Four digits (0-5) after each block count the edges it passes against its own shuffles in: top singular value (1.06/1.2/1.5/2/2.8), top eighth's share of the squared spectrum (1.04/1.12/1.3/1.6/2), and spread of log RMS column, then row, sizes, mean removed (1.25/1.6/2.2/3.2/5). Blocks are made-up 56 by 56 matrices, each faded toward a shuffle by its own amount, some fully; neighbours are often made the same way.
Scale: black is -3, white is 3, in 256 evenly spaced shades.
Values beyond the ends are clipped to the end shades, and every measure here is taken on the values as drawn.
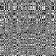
5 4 3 3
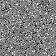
0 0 0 0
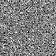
3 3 1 0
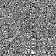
3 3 2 1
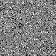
2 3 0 1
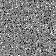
0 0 0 0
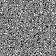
1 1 0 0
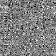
3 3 1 1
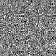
3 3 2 1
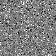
0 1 1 0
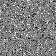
0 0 0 0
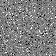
2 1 0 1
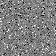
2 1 0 0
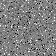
0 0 0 0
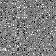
3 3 1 1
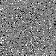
2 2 1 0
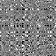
4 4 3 3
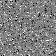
1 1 0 0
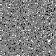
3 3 1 0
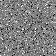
2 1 0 0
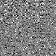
3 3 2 2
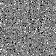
2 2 0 1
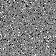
0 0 0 0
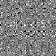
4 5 2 3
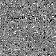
2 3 0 2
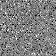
2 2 0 1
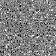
3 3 1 1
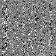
1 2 3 0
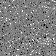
1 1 0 0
